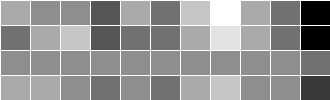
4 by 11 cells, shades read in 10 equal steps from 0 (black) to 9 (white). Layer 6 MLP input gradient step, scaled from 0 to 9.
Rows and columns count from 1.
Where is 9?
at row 1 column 8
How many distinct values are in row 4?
5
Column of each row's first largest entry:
8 8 1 8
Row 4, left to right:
6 6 5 4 5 4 6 7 5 5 2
